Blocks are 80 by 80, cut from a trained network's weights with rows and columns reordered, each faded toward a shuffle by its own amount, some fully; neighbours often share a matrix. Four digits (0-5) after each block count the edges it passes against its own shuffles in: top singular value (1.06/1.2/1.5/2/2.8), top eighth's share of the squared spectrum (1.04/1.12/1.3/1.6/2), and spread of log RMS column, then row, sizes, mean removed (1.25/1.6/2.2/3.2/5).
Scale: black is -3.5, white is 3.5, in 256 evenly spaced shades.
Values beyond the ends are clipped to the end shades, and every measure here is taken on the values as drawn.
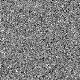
2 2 1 1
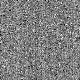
1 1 0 1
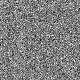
0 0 0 0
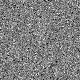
0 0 0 0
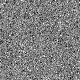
0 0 0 0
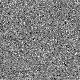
0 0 0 0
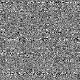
2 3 1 3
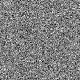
2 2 0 1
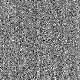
1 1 0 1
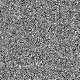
1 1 0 0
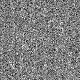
1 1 0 1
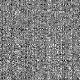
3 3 1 3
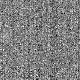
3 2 0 2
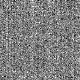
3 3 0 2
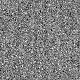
1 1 0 0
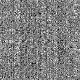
3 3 0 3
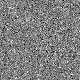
0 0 0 0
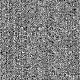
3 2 0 2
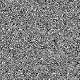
2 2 0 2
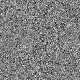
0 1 1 0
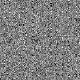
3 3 3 0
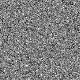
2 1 1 0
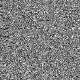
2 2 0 2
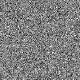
2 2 0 2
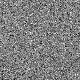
1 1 0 1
